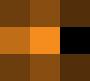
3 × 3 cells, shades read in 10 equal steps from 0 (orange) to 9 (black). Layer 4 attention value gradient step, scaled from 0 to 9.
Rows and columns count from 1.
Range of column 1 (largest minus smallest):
3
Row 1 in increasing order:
4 5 6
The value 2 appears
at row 2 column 1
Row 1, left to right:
5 4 6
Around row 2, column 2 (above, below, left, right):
4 4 2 9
